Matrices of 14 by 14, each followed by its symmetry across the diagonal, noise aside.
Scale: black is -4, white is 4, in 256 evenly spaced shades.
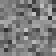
neither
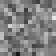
antisymmetric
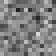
neither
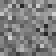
neither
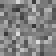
neither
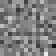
antisymmetric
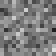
neither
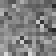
antisymmetric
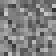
antisymmetric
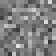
neither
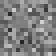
antisymmetric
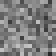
antisymmetric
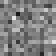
antisymmetric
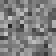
neither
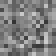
antisymmetric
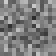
neither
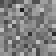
neither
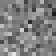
antisymmetric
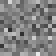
neither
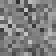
antisymmetric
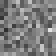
neither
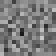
neither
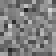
antisymmetric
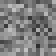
neither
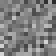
antisymmetric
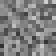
antisymmetric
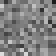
antisymmetric
